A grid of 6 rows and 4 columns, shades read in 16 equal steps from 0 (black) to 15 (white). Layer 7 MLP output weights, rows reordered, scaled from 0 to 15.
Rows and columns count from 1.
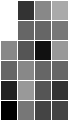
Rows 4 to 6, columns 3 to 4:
6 6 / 5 3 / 4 4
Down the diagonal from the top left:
15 6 1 6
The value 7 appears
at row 2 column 4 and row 6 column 2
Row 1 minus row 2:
0 -3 2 3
